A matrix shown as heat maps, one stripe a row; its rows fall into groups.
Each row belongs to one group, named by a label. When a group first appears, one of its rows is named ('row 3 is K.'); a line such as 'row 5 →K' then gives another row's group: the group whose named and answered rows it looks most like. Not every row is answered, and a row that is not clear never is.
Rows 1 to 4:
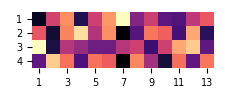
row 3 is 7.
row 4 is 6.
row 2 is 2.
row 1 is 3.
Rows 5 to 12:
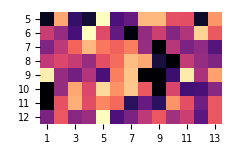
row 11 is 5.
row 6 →2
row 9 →7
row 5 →6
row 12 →6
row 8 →3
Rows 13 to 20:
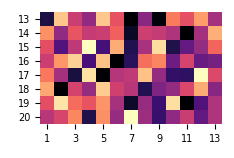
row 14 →2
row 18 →7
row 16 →6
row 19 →5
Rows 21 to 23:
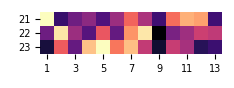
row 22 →3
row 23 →3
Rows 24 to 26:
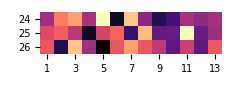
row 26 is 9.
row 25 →6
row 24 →3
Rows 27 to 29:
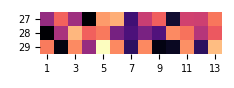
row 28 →5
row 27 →6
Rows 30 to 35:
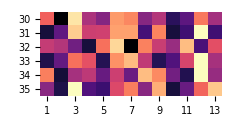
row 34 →2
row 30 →9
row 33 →9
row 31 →9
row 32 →6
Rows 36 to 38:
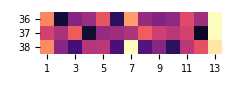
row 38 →7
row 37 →6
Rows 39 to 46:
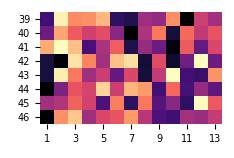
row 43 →5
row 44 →3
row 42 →9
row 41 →6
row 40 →6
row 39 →5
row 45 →2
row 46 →3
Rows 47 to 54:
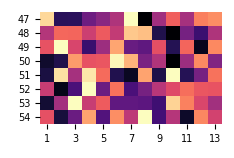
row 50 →9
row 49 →6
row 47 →7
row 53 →5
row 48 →3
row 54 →2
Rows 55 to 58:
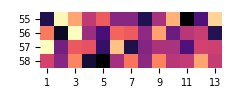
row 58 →9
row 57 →2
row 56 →9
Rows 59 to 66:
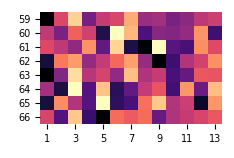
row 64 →6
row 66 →9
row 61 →2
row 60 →9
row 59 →3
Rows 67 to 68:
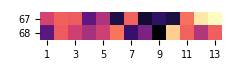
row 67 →7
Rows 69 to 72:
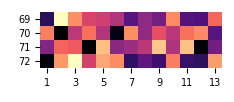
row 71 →6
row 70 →7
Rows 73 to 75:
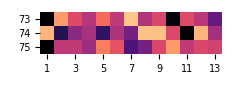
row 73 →3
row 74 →2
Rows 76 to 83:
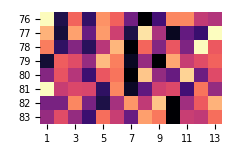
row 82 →9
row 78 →2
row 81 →2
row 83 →6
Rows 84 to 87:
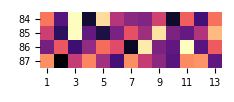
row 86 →6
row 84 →6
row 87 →7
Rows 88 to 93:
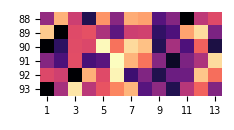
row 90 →3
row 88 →3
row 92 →2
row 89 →7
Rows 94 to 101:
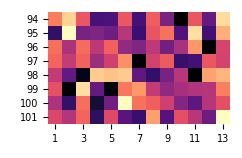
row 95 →6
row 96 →6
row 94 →6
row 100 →9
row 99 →9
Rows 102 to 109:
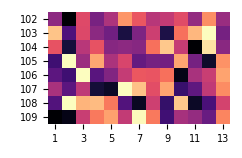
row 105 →5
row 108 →5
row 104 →2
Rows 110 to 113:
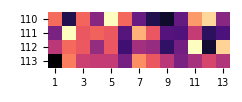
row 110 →7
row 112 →6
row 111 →3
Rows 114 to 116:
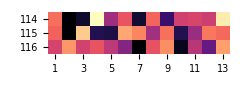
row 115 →9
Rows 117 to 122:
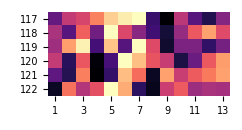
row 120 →9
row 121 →9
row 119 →3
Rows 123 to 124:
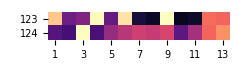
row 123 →2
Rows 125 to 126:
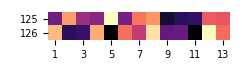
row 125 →3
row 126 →2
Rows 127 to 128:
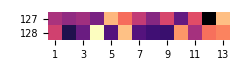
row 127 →6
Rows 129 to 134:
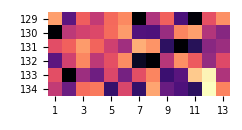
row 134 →2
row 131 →3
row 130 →5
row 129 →2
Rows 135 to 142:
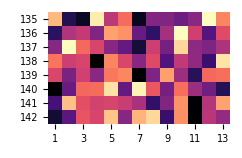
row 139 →2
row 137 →5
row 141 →5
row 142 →3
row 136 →5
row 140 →3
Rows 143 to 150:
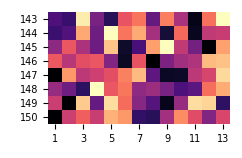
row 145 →6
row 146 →7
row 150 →5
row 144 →3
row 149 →7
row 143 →9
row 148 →2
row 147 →3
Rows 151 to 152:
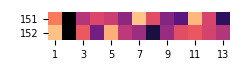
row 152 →7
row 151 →7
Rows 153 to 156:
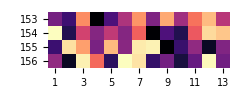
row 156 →9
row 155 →3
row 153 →9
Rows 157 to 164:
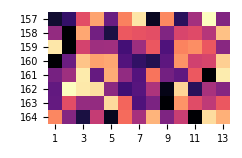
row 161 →6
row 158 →9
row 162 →5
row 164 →2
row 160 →5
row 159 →7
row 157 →9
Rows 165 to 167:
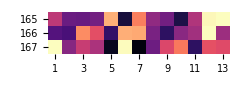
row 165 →7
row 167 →2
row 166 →9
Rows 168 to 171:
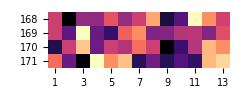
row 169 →9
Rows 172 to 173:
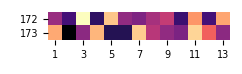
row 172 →6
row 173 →7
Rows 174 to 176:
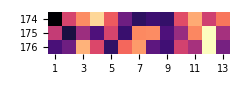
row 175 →7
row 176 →9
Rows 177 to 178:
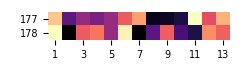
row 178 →2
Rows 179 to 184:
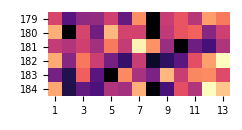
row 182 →7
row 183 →9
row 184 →7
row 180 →7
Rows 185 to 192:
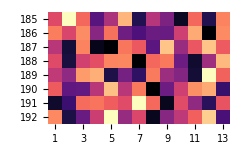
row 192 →7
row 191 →3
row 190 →7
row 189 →2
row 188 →2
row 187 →9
